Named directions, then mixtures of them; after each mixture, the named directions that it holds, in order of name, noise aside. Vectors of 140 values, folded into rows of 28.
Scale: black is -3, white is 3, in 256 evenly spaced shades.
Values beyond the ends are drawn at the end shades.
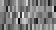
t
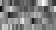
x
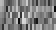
t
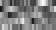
x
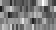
x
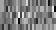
t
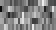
t, x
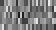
t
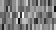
t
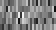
t
